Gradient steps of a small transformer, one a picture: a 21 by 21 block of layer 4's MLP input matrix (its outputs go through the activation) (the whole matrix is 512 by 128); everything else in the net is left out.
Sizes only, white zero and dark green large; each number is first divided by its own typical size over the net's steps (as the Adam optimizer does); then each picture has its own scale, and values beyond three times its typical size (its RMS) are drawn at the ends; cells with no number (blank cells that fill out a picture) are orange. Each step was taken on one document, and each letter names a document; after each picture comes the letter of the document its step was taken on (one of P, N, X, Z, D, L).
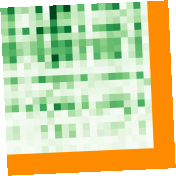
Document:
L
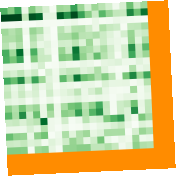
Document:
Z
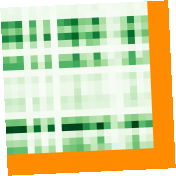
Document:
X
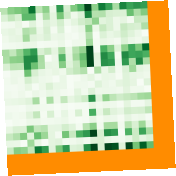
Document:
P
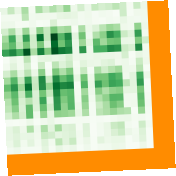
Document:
L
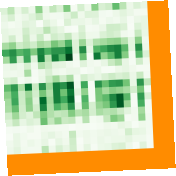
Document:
L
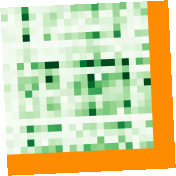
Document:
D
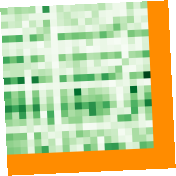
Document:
Z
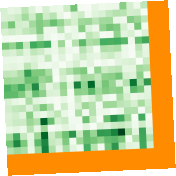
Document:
P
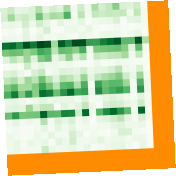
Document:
L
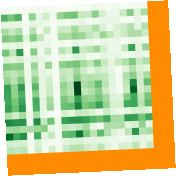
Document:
Z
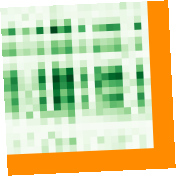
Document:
L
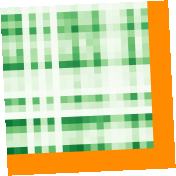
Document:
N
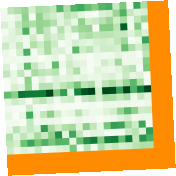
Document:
P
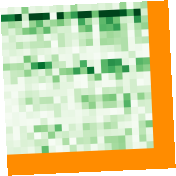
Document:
P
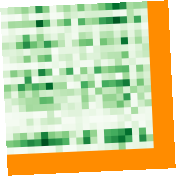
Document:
P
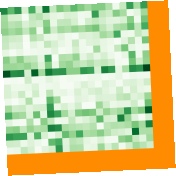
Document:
N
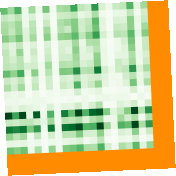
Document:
X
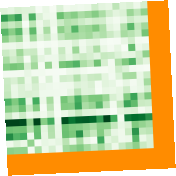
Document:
X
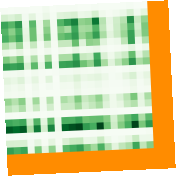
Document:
X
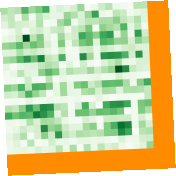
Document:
P
